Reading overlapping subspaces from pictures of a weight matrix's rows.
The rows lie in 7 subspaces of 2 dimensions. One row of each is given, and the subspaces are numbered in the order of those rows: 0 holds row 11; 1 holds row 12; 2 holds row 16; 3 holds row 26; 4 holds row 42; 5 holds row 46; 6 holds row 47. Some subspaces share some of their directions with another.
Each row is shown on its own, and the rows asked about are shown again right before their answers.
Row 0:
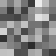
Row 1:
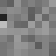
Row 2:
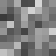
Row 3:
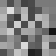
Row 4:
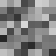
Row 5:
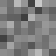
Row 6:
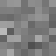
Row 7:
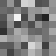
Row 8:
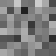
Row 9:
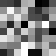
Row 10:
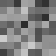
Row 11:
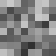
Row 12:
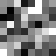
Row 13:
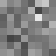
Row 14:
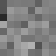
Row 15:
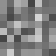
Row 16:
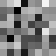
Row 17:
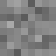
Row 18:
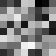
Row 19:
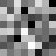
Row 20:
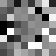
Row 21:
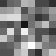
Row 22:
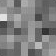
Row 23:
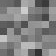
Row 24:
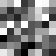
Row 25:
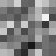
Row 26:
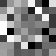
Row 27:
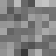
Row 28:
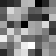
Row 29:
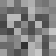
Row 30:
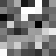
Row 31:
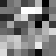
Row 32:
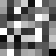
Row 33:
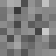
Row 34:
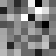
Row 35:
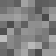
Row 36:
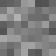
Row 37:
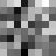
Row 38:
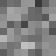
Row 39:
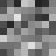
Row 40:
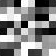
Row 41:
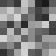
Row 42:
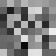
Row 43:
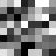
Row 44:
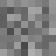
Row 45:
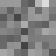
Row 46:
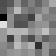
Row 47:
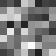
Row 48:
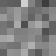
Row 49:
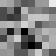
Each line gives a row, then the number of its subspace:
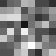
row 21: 6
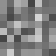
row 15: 2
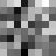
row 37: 2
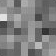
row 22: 5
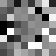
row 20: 3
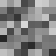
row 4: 6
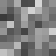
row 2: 1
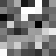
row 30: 1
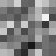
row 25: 3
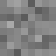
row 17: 0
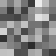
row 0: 2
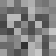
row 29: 4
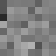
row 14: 5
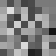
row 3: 4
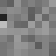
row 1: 5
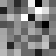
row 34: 0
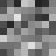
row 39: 4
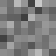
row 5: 0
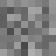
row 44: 4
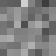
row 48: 2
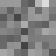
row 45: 3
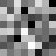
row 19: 6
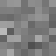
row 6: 3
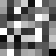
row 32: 2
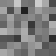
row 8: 6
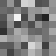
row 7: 4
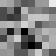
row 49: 6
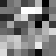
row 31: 1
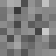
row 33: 2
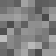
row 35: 3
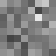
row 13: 3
